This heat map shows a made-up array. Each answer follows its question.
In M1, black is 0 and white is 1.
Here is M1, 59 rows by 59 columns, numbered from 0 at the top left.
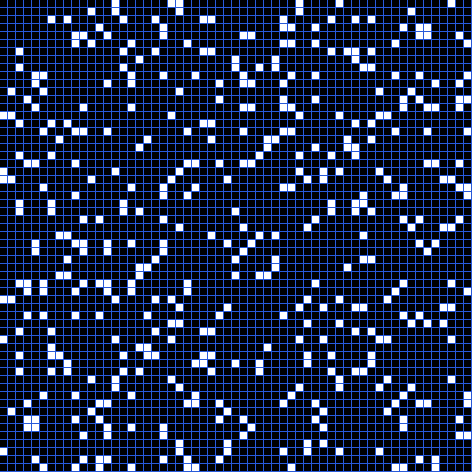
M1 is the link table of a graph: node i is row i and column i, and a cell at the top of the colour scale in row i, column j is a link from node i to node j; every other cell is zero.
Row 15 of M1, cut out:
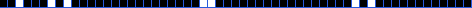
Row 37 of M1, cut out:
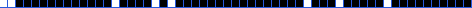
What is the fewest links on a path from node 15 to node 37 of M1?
3
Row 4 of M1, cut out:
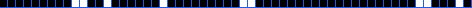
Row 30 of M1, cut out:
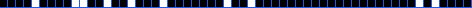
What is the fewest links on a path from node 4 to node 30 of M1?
1
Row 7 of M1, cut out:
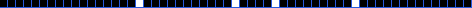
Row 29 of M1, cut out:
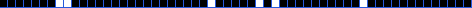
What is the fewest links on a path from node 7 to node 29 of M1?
1
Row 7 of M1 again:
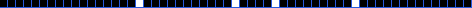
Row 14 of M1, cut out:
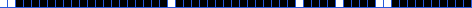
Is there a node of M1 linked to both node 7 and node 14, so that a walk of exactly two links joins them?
no
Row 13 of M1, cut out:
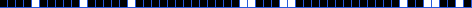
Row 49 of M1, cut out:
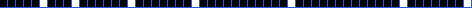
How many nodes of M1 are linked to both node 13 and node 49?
3
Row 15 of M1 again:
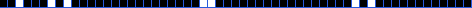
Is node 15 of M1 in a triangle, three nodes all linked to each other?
yes
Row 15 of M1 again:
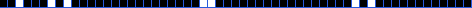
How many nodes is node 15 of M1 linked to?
7
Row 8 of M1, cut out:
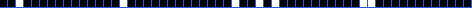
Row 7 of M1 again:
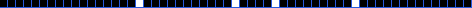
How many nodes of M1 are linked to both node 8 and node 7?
2
